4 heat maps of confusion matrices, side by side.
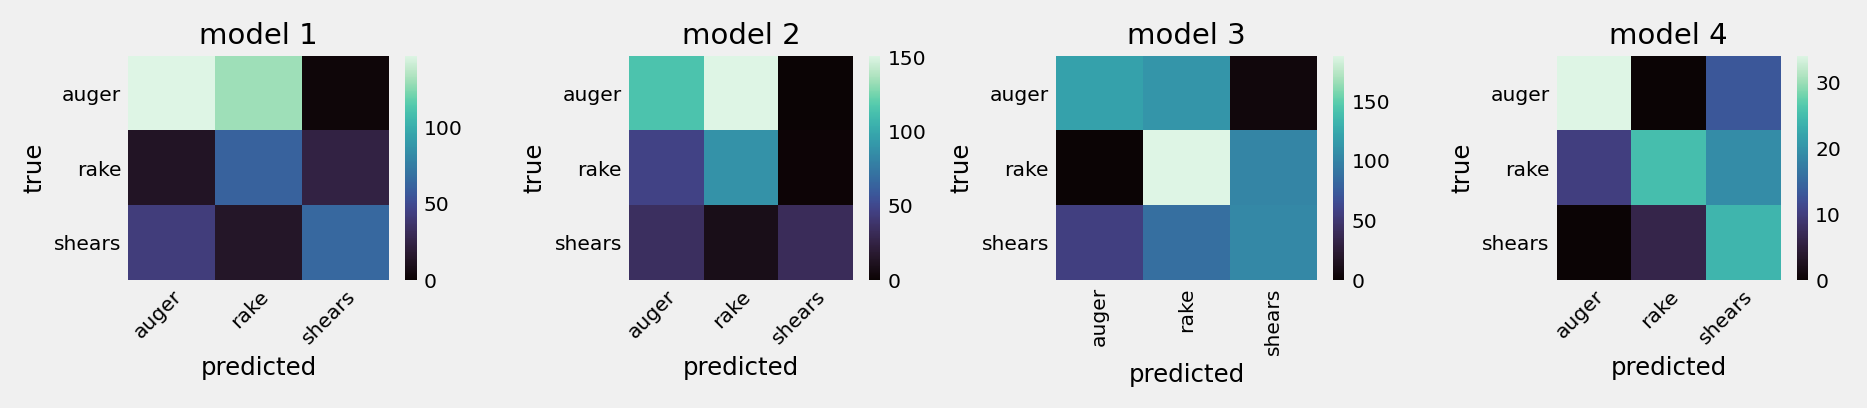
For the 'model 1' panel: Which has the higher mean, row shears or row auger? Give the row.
auger
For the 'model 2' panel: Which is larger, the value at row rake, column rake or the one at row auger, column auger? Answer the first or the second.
the second
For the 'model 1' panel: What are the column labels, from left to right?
auger, rake, shears
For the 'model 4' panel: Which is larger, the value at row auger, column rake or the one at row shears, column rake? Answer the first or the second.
the second
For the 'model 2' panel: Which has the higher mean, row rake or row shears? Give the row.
rake
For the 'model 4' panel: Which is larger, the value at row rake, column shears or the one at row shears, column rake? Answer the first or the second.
the first
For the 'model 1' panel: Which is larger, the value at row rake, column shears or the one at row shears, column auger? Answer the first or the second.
the second
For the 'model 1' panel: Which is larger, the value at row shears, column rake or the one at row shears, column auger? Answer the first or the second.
the second
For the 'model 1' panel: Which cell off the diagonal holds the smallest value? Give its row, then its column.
auger, shears
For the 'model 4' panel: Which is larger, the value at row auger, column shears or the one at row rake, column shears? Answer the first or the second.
the second
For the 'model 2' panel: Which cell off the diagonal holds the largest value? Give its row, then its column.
auger, rake
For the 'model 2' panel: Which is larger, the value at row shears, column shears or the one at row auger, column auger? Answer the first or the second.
the second
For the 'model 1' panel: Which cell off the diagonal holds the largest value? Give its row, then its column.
auger, rake
